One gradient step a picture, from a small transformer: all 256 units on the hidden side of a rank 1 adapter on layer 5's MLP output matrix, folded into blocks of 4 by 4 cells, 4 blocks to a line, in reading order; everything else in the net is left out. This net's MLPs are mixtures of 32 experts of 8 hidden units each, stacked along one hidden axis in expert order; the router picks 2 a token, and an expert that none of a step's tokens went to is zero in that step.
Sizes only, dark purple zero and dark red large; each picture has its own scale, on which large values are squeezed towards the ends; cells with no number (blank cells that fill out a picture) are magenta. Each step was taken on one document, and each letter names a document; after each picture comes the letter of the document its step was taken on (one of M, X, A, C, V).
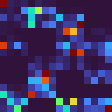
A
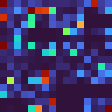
A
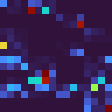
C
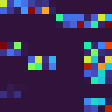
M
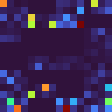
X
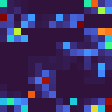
X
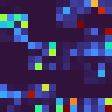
X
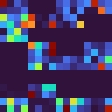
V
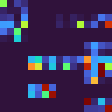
M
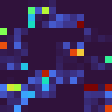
C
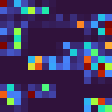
M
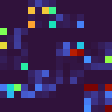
C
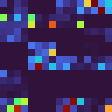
V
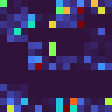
V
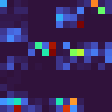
V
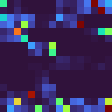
X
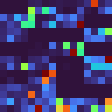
C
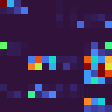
M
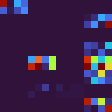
M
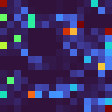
A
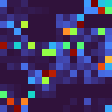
X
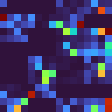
X
